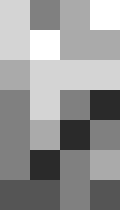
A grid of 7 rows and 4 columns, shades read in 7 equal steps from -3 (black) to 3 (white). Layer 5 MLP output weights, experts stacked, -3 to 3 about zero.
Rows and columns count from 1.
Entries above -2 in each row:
4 4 4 3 3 3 4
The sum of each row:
6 7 7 0 -1 -1 -3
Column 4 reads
3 1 2 -2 0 1 -1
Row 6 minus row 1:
-2 -2 -1 -2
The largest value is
3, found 2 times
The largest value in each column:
2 3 2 3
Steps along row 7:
same up down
